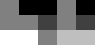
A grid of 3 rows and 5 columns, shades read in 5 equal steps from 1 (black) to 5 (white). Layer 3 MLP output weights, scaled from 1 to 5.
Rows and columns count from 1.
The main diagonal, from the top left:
3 3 3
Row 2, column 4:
3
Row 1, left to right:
3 1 1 3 1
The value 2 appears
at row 2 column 3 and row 2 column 5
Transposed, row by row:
3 3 5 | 1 3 5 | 1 2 3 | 3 3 4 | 1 2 4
